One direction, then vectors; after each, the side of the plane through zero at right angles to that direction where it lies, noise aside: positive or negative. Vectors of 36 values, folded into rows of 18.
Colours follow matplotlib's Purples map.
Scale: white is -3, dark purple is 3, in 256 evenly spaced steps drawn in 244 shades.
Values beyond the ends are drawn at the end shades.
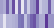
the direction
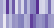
positive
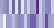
positive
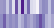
negative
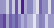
negative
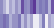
negative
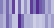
positive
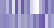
negative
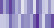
positive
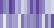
positive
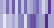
positive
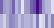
positive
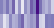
positive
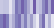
negative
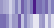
negative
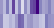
positive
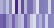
negative
